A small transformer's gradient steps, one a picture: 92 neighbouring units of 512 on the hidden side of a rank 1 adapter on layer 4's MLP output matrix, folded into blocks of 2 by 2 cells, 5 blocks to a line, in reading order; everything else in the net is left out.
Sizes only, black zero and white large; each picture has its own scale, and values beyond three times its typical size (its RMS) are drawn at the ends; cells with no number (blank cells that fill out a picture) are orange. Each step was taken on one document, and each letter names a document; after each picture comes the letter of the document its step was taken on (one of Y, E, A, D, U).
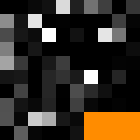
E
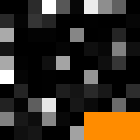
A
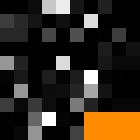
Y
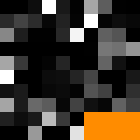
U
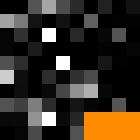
Y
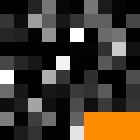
U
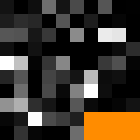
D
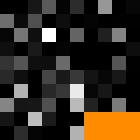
Y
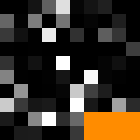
Y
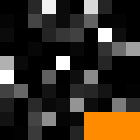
U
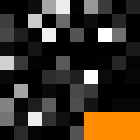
E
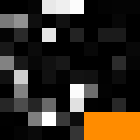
Y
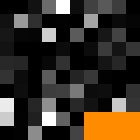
A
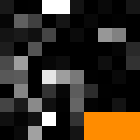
D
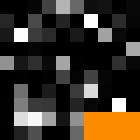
E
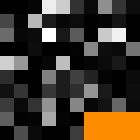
A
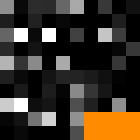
D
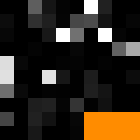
U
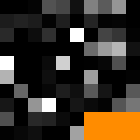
A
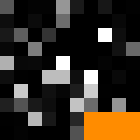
D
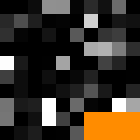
A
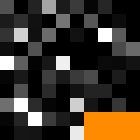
D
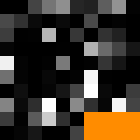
A
